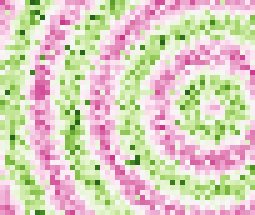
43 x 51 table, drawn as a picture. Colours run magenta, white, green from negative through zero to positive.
Seam: none. Rings: centred on the middle right. Slope: none.
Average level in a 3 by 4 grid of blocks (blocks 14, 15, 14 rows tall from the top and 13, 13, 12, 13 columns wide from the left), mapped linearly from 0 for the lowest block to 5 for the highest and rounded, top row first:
2210
2215
1210
